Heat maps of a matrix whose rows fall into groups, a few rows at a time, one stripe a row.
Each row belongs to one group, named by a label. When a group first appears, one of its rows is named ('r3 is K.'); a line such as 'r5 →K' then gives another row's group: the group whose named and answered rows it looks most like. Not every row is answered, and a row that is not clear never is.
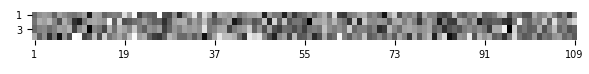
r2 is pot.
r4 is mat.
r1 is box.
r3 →box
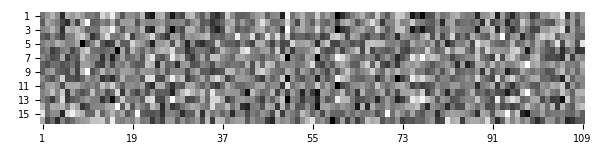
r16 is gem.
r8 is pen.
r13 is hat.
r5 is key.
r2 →mat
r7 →hat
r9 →mat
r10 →hat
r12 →pot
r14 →pot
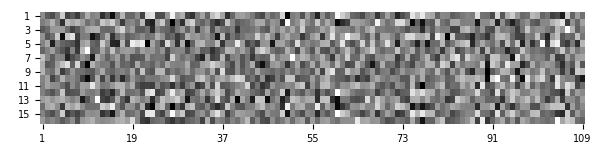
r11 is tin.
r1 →hat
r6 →mat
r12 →hat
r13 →key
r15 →hat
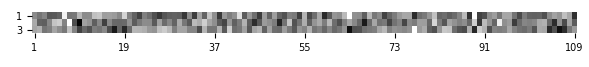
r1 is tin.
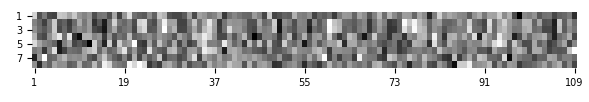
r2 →hat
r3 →hat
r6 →gem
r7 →box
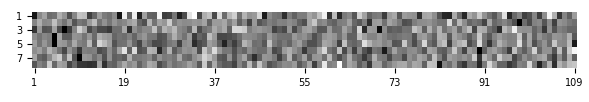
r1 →box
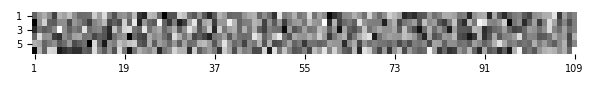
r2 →box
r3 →box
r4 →mat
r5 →box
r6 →pot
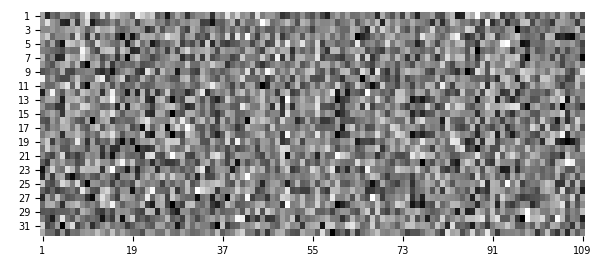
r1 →mat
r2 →mat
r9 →pen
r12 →box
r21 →hat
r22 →tin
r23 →box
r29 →pen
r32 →gem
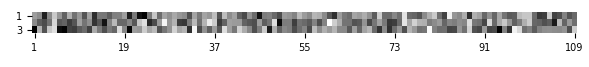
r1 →key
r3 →pot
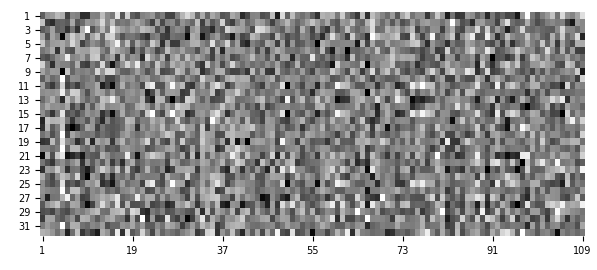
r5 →pot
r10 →pen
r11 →hat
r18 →pen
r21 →pot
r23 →pot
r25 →hat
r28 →pot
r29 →tin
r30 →box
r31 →pen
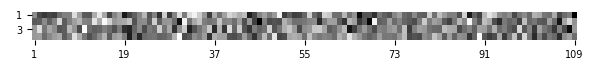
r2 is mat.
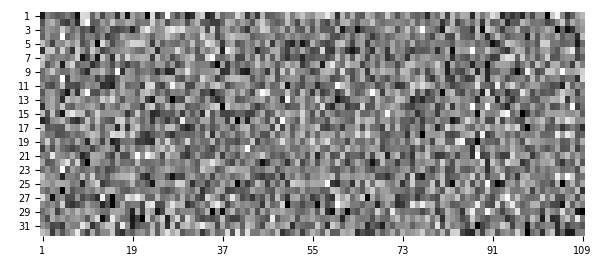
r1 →box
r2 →mat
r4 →pen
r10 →pen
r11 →hat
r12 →mat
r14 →gem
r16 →tin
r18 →tin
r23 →pen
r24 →tin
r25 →key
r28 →hat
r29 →gem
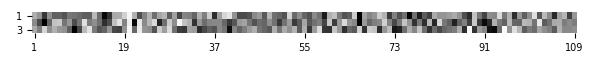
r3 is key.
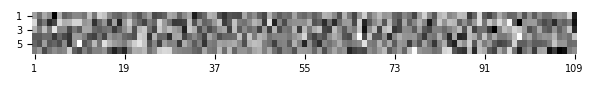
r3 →key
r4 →pen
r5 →mat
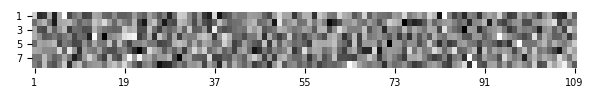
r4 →box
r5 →pot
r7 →key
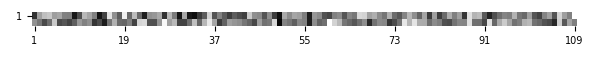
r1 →key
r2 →hat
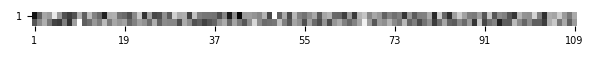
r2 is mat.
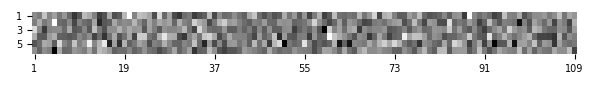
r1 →key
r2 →pen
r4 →hat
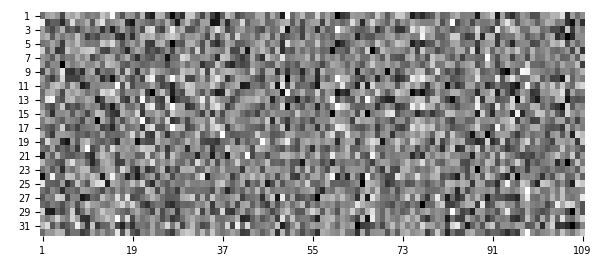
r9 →pot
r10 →hat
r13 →box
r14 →hat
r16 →box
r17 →hat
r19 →mat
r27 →pot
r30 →pot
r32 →pot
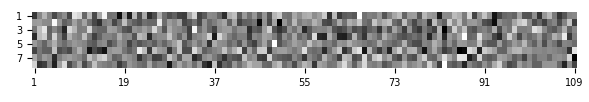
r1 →box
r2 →key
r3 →gem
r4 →gem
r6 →pen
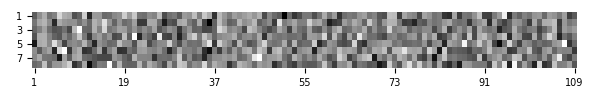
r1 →box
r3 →mat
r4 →box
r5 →gem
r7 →mat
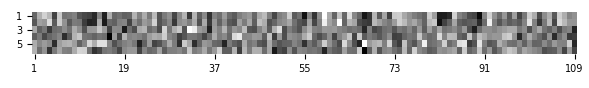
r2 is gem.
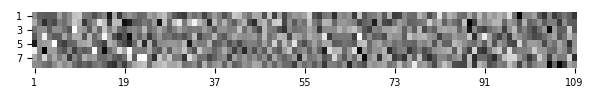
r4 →box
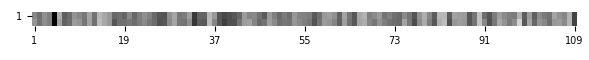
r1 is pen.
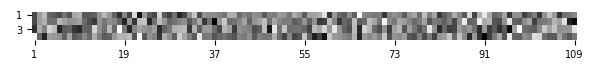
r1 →box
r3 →pot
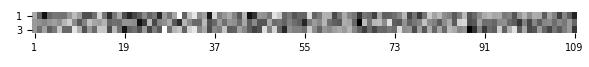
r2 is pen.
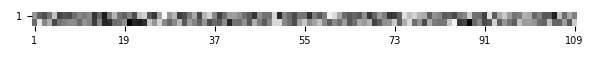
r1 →hat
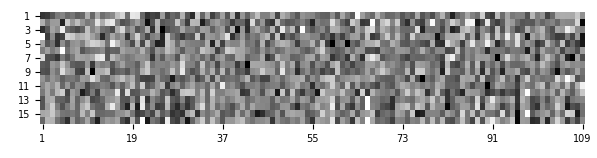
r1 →tin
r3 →tin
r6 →pen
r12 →pot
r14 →box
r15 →tin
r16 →box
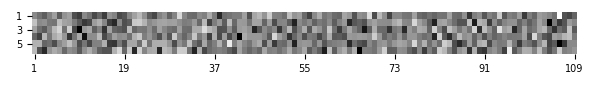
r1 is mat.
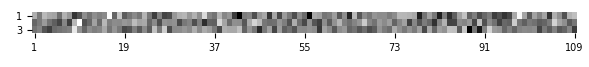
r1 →pot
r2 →mat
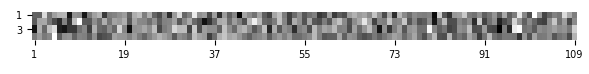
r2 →mat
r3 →pot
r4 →pen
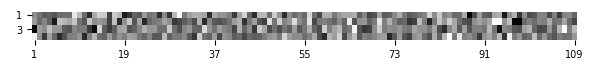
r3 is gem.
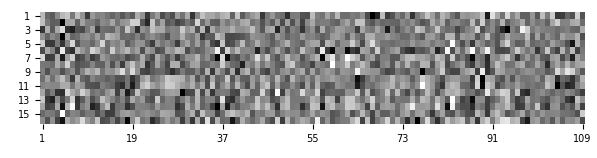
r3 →pot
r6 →gem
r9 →tin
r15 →pen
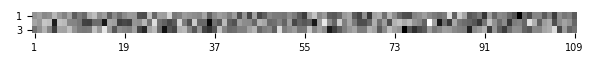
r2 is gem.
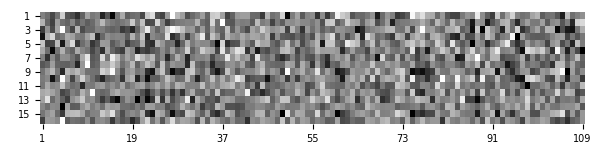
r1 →hat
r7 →mat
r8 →mat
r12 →tin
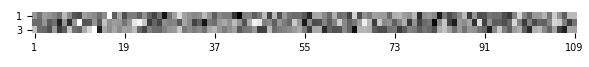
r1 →pot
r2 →mat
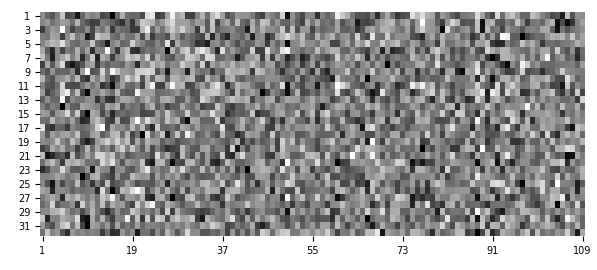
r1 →hat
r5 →key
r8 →pot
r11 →hat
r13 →pen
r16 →key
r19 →pot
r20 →tin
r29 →key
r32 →mat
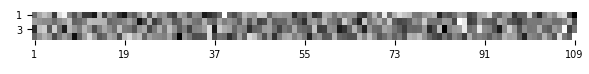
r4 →key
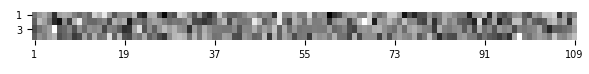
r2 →mat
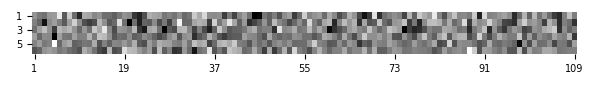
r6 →key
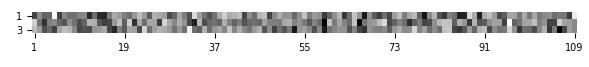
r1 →pen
